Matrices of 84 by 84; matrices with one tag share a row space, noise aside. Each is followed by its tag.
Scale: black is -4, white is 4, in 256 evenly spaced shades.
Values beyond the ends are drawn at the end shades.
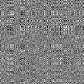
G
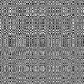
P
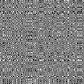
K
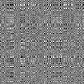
G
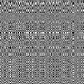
P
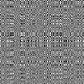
G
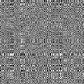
G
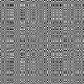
G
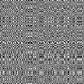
K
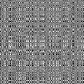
P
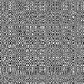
P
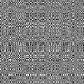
P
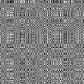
G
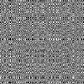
P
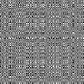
P
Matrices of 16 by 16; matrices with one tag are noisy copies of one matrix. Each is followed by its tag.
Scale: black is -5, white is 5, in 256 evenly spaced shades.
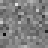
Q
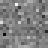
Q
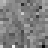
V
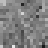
V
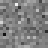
Q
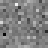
Q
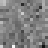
V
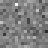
Q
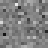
Q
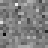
Q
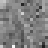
V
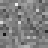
Q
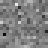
Q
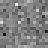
Q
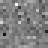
Q
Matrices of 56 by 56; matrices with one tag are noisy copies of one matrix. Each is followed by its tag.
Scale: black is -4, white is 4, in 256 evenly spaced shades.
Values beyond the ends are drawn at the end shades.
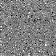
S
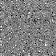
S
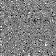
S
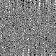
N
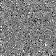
S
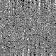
N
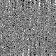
N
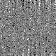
N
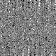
N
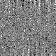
N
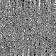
N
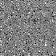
S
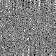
N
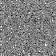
S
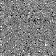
S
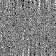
N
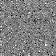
S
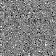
S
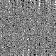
N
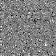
S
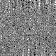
N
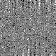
N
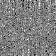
N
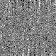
N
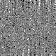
N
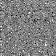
S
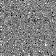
S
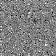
S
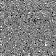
S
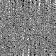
N
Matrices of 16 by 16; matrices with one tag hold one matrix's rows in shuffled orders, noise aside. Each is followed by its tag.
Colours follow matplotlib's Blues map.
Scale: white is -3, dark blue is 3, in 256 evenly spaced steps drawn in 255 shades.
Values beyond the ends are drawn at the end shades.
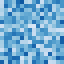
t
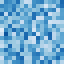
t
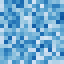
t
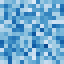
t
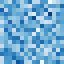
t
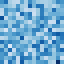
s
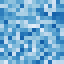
s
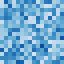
t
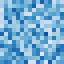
t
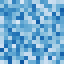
t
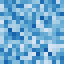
t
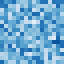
s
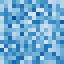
t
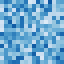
t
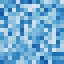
s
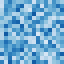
t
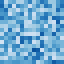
s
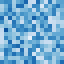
t
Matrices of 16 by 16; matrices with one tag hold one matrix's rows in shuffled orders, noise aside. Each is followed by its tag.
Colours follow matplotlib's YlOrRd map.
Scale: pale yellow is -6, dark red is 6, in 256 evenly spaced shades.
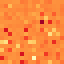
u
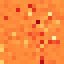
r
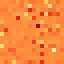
r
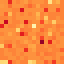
u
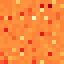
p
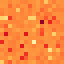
u
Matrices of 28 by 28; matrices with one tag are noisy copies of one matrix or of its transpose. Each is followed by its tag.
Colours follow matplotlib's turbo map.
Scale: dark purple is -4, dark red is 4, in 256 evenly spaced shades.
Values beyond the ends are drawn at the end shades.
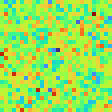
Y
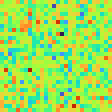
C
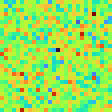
Y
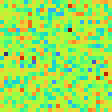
C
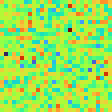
C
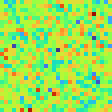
Y
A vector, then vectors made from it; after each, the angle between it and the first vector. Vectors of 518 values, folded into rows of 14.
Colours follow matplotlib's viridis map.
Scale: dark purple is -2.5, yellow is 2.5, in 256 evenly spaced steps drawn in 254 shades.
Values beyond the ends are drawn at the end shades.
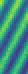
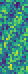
partly opposed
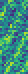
partly opposed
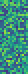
orthogonal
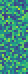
orthogonal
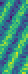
nearly opposite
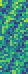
partly aligned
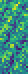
partly aligned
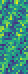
partly aligned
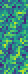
partly opposed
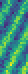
nearly opposite
